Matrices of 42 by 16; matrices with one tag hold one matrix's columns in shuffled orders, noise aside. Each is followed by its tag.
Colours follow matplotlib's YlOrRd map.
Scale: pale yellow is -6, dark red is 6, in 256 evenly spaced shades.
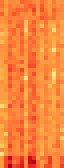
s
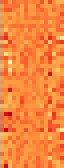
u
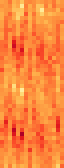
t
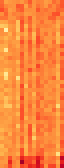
s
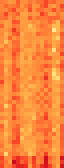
s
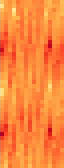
t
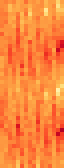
t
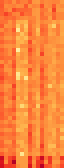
s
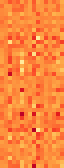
u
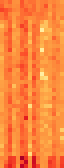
s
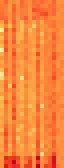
s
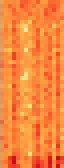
s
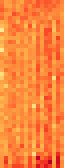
s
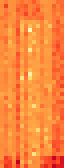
s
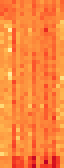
s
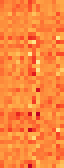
u
